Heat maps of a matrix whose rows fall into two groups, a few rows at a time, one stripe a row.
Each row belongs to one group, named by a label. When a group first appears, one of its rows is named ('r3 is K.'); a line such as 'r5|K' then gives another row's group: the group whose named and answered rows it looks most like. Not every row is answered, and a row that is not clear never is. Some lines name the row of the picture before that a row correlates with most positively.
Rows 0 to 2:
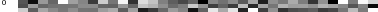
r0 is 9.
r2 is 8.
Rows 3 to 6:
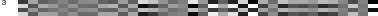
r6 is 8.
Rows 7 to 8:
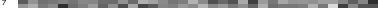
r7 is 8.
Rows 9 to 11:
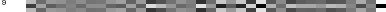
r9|8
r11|8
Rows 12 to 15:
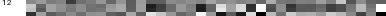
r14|8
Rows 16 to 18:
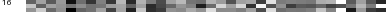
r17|8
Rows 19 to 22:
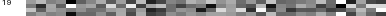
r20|9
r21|8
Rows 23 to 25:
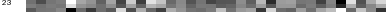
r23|9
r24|9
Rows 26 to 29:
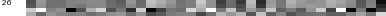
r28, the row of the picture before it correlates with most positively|25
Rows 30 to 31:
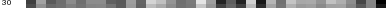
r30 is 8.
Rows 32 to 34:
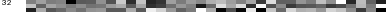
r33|8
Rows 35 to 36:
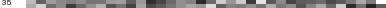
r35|8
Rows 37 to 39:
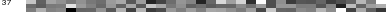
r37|8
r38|9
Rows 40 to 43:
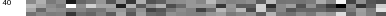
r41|9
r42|8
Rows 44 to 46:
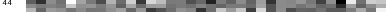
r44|9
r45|9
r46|8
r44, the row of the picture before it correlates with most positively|41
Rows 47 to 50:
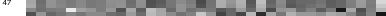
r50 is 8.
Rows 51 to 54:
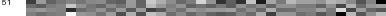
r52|9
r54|9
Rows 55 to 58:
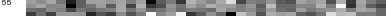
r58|9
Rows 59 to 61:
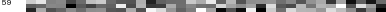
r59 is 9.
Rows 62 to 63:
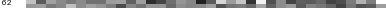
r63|9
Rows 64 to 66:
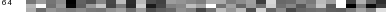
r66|8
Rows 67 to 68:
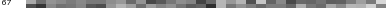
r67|8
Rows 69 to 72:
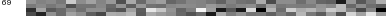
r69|9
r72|9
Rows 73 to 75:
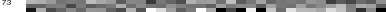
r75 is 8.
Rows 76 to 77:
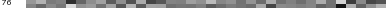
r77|9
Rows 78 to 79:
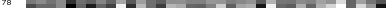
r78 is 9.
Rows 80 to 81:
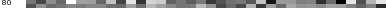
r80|9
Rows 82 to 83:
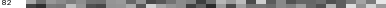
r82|8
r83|9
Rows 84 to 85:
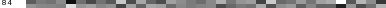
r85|9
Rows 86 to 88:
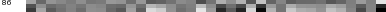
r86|8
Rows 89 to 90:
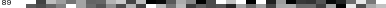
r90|9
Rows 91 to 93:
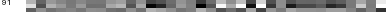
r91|8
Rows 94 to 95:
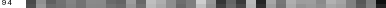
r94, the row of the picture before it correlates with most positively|93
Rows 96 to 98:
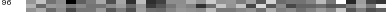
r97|8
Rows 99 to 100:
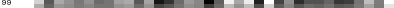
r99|8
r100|8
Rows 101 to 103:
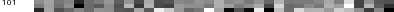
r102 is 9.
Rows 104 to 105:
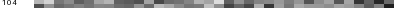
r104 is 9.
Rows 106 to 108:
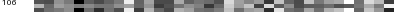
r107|8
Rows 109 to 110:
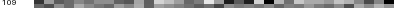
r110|9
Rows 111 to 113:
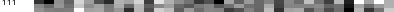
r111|9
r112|9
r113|9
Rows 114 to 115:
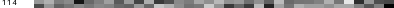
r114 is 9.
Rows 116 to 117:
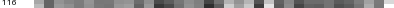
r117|8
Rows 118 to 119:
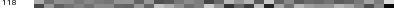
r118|8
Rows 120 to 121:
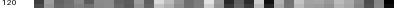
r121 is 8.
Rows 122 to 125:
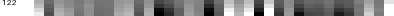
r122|8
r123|8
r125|8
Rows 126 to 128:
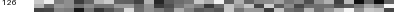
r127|8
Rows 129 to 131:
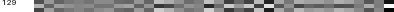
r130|8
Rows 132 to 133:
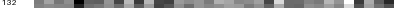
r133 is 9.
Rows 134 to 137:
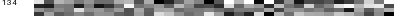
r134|8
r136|9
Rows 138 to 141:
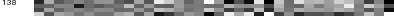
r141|8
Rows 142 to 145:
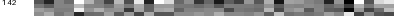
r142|9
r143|9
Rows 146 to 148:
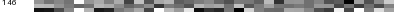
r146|9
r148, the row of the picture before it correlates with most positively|142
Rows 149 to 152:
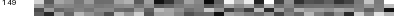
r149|8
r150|8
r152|9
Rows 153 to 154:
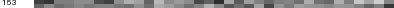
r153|9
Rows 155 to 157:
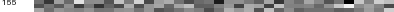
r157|8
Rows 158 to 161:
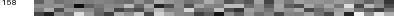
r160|9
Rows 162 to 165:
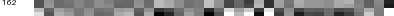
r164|8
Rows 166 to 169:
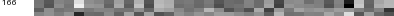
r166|9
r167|9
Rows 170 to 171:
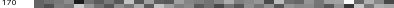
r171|9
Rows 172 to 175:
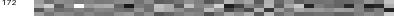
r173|9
